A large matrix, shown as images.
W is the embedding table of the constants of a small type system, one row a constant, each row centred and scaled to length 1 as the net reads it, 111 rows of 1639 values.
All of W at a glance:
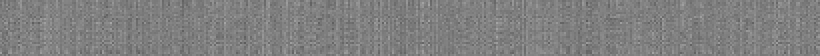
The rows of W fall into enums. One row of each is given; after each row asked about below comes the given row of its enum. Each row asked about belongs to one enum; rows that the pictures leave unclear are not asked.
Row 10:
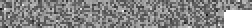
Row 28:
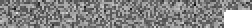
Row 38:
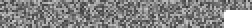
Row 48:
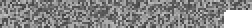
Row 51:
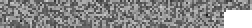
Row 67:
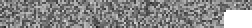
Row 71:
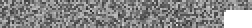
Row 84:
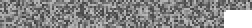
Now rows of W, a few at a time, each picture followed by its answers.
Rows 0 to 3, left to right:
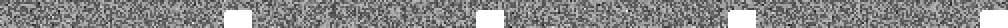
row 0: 28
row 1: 84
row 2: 10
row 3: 28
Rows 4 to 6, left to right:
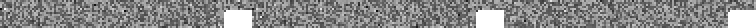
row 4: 10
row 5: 10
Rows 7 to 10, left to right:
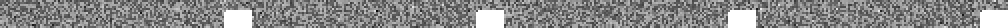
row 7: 28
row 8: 10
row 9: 48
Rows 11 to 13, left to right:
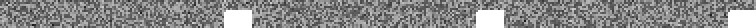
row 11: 28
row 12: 48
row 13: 51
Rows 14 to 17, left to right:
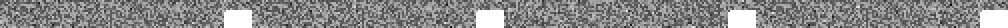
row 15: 28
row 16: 10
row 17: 28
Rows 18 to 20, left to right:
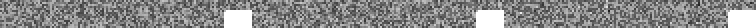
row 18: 84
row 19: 38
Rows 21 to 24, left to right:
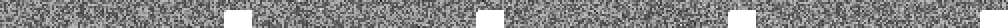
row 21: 84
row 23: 71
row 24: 38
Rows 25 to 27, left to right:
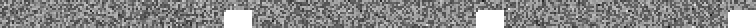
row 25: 71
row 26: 51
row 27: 10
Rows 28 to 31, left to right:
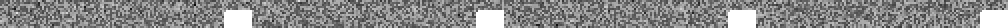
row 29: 51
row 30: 28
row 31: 48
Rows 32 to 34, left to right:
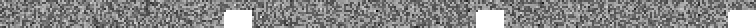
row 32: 67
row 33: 10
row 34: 28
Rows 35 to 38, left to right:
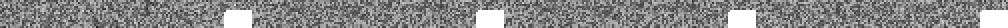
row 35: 67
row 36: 48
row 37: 48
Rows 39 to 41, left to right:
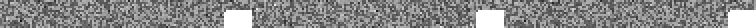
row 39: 51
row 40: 10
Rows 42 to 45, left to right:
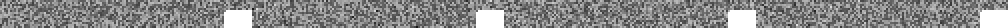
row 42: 48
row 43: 10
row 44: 38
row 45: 28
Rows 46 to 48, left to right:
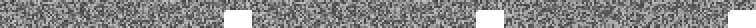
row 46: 38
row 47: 38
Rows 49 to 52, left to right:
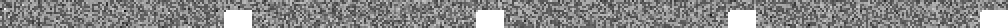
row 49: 10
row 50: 38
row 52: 28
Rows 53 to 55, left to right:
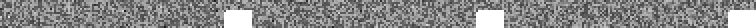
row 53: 10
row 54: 51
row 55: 84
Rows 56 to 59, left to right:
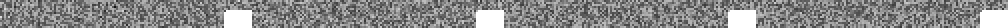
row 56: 10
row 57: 38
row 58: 84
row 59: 48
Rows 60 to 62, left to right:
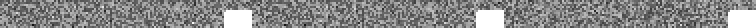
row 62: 71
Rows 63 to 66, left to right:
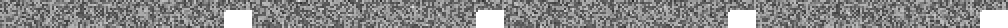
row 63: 84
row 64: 51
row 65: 51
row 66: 84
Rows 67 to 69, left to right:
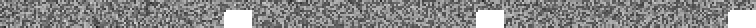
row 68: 51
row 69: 48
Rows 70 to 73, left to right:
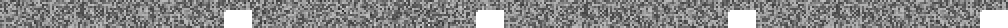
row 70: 84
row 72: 84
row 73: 84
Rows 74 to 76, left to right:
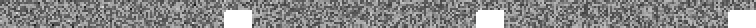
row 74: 28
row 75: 48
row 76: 84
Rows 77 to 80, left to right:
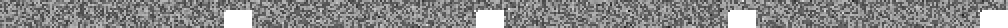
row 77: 84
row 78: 51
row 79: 10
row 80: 51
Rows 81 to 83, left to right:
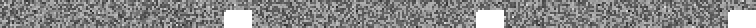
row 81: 71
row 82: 28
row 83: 10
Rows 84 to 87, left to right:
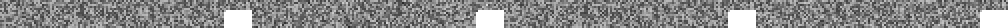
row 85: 67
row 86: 84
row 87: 38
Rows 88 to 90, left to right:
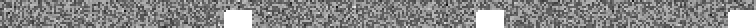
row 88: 10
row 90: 51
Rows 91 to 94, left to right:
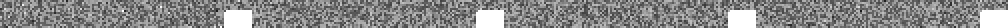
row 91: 10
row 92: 48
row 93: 84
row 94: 28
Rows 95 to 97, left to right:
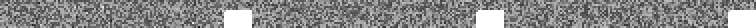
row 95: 28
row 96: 48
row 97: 84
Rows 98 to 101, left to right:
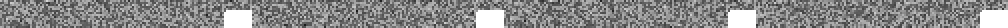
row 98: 51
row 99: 28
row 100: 51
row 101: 48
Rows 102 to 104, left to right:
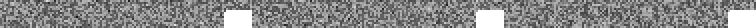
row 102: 51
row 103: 28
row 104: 84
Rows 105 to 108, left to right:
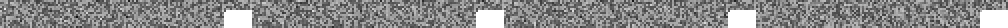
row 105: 51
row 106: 51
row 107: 51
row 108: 84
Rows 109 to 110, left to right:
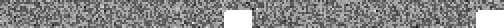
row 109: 28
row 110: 10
